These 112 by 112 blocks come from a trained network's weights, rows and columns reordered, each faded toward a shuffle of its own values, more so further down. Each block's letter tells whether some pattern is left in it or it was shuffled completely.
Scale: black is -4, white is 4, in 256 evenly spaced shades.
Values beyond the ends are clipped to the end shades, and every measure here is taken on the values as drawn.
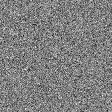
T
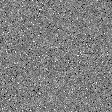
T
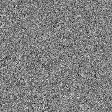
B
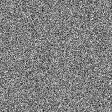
B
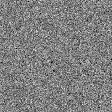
B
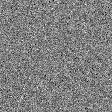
T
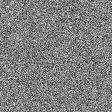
T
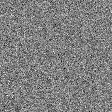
T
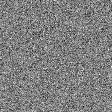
B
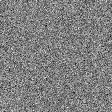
T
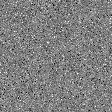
T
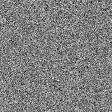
T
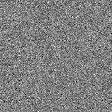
B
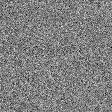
T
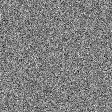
T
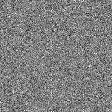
B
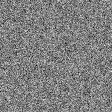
T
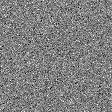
T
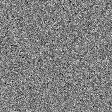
T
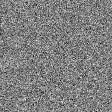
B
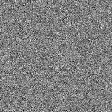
B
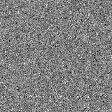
B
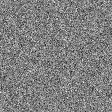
T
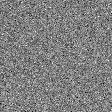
T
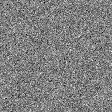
T
